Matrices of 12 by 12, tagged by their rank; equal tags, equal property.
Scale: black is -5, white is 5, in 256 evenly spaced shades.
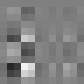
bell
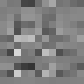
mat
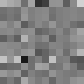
mat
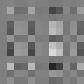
bell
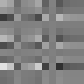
bell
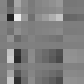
bell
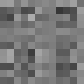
mat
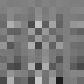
mat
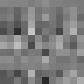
mat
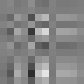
bell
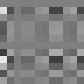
bell
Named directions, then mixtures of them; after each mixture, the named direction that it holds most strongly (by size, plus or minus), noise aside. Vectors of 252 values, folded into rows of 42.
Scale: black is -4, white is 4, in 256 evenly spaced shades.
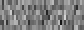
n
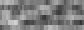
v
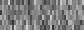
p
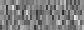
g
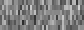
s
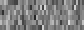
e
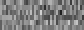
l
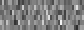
n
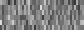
p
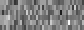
e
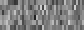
e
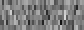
n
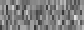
g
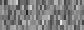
e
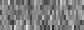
p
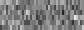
g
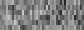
g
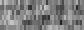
v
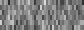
p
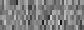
n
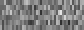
l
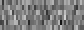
n
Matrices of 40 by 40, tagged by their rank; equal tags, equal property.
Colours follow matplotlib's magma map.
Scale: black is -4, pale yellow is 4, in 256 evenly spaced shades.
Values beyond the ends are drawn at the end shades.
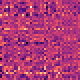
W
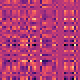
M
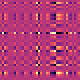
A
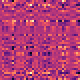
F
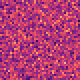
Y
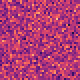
Y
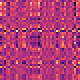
M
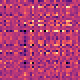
F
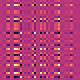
A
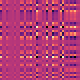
A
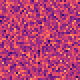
Y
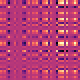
A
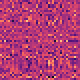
W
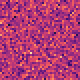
Y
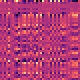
M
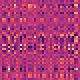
F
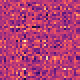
W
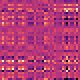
M
